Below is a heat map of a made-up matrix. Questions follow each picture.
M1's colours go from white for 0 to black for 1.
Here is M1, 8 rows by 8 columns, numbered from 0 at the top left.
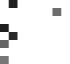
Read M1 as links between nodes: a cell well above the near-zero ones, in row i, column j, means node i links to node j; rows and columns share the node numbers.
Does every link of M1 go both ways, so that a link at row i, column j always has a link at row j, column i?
no
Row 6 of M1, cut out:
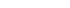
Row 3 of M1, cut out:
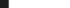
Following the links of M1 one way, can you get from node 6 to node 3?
no
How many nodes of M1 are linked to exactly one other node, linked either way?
5
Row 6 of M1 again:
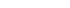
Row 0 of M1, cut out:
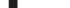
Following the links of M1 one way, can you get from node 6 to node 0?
no
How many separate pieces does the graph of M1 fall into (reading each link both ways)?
2
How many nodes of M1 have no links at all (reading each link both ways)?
1
